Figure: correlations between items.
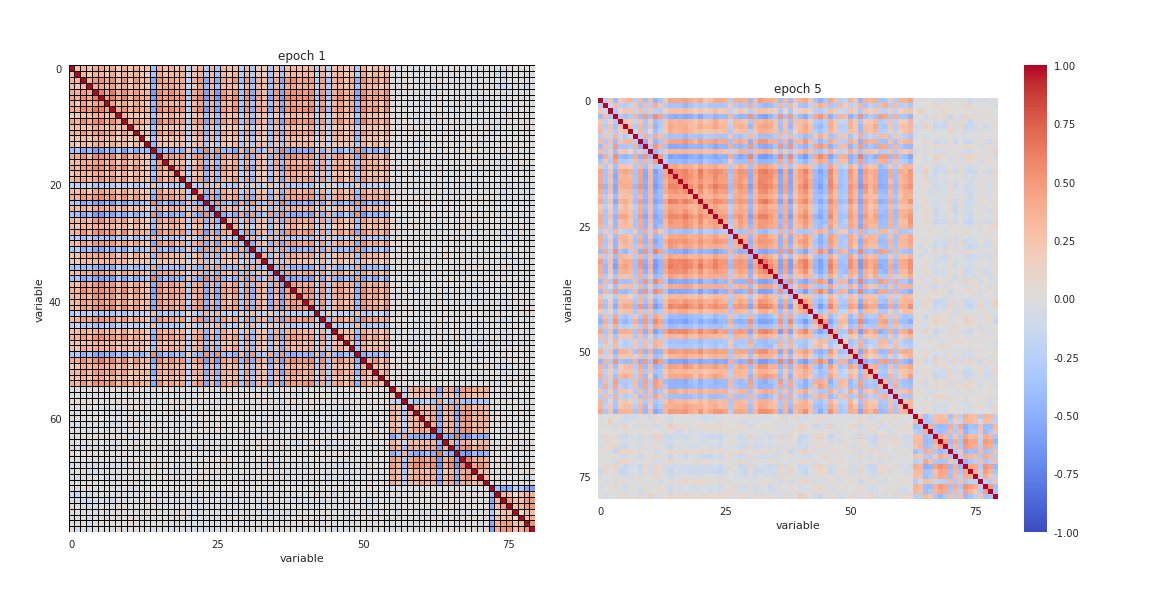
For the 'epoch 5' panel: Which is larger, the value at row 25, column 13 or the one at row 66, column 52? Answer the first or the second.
the first
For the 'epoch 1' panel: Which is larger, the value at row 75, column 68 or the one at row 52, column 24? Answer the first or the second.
the second
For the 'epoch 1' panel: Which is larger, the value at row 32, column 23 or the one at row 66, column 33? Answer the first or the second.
the second
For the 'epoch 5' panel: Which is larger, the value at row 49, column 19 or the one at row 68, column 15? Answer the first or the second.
the second
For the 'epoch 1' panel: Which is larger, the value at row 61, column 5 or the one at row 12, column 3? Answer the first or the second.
the second
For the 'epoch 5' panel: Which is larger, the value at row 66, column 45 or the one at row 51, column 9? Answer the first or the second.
the first
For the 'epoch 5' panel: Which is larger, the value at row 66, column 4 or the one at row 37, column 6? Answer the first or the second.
the second
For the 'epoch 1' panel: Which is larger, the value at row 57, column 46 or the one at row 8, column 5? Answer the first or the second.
the second
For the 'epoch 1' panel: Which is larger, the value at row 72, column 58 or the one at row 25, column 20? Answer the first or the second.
the second
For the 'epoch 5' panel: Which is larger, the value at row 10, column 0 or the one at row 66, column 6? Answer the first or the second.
the first
